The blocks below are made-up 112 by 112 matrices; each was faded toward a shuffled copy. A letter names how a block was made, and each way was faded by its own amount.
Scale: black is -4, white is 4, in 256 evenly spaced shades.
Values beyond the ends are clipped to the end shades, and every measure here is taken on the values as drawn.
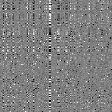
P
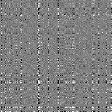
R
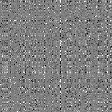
P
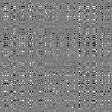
R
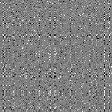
P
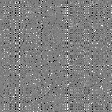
P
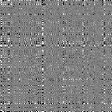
R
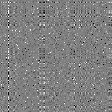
P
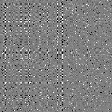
P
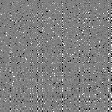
P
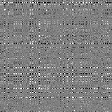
R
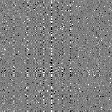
P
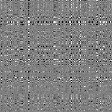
R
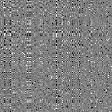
P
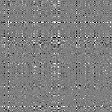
R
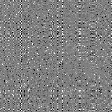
P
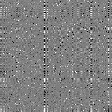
P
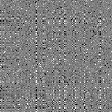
P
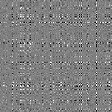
R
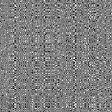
P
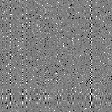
P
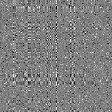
P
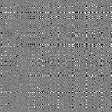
R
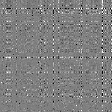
R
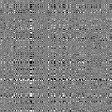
R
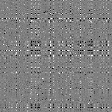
R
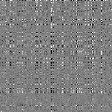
R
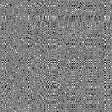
P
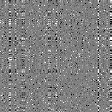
P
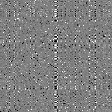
P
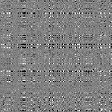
R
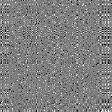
P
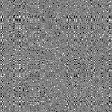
P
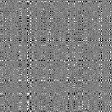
R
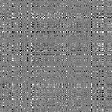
R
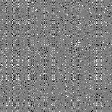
P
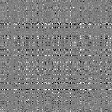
R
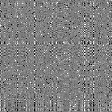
P
